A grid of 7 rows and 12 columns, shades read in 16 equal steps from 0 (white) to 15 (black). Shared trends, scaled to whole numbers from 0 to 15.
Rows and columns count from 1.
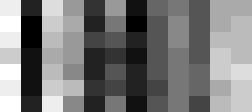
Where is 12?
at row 1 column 5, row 4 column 6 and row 6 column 5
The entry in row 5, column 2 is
14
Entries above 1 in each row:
11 11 11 12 11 11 10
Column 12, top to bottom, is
5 4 4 4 2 3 3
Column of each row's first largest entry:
7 2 2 2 2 2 7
